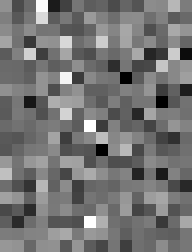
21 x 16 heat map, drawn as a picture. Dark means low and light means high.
No row or column stands out. Fine speckle covers the field. No overall slope runs across the table. No seam splits the table.
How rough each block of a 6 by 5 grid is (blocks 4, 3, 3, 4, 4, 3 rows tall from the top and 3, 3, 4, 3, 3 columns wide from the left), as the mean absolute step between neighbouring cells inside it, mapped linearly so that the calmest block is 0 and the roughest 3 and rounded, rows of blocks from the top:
12111 | 12123 | 12112 | 01311 | 21112 | 11201
